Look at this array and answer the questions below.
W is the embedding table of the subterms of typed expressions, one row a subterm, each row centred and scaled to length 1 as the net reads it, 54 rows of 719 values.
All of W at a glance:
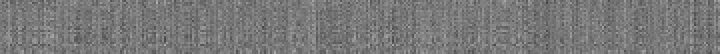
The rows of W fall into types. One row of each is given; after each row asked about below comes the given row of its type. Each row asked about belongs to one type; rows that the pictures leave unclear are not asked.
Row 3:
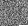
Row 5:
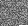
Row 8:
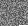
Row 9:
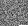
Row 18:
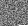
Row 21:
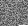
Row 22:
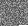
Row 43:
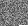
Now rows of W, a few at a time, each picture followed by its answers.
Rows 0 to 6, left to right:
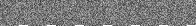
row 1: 18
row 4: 18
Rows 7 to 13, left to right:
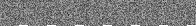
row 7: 22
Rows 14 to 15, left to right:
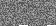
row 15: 5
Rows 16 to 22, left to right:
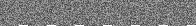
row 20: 8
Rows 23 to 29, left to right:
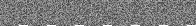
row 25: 18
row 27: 21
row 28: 43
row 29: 18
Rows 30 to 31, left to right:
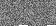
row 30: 22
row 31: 5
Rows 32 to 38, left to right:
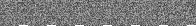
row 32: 43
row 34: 43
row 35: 5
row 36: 43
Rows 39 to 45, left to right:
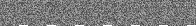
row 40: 21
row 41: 9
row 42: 43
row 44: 5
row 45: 5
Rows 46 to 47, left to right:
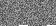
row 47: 22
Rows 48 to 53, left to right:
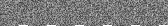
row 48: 21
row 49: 3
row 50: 3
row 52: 3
